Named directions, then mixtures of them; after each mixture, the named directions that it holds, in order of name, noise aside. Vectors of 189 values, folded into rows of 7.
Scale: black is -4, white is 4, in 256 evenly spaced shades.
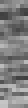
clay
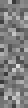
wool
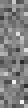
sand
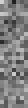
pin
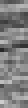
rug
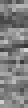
rug, sand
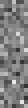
sand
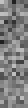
pin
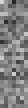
pin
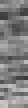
clay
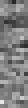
pin, rug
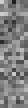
pin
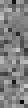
pin, sand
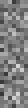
wool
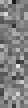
pin, wool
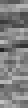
rug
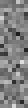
sand, wool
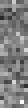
clay, sand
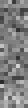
clay, wool
